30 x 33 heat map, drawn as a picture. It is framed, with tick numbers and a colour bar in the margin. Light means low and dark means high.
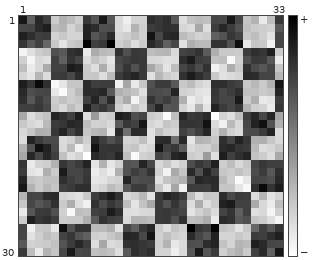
Histogram: two levels. Grain: checkered. Symmetry: a half turn.
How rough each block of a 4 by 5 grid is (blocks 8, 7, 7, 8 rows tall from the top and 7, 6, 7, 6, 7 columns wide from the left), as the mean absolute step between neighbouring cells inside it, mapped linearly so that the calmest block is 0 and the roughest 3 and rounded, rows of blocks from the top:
0 3 0 0 2 / 0 3 1 1 2 / 2 1 1 3 0 / 2 0 0 3 0
